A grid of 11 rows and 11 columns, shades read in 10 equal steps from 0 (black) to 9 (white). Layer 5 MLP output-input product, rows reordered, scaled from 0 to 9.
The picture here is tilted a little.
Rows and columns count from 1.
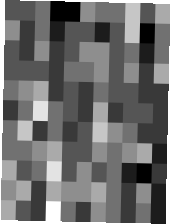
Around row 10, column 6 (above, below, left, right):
5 2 5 6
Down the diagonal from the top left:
3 2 5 2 3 2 7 4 1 5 1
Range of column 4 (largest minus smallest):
9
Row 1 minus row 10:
-2 -3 2 -6 -5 0 -2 0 5 -2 5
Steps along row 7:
up down up down up up down down down same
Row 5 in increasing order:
2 2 2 2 3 3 3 4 4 5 6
